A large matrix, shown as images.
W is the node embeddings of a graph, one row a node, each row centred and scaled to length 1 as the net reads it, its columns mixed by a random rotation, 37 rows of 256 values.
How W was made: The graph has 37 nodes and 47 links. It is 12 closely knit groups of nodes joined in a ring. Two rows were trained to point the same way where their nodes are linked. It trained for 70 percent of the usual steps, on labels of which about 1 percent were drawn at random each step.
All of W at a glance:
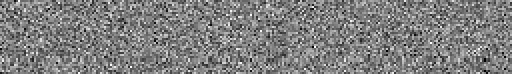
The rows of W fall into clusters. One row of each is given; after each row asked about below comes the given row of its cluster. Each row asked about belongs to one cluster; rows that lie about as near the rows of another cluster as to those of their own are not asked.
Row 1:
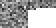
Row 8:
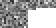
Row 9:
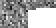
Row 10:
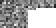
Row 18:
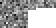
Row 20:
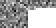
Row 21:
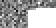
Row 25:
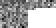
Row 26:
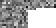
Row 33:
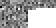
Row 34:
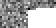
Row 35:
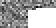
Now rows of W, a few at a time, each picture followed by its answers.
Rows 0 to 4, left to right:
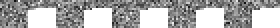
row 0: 21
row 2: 1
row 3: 33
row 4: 18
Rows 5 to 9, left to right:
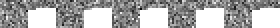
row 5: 9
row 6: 21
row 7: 34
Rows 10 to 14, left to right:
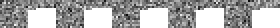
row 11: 20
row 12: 35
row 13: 26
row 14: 26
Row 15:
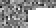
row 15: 33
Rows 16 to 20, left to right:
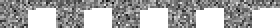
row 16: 20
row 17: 25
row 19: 9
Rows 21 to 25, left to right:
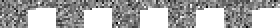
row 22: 1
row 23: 18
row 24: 10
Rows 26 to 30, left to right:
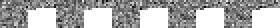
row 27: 25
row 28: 34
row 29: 35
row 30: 35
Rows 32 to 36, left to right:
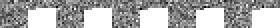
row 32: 8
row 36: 10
